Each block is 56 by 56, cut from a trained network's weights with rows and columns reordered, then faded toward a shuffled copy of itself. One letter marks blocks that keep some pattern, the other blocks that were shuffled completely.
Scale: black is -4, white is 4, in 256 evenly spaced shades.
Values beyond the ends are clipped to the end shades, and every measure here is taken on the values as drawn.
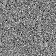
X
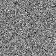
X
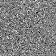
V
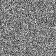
X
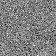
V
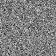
V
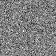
X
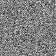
X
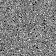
X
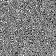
V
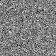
X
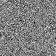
V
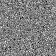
X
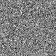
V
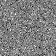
V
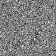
X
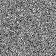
X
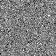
X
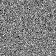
X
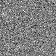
X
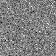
V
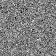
X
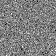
V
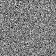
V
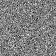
X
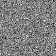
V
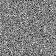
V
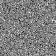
X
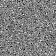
X
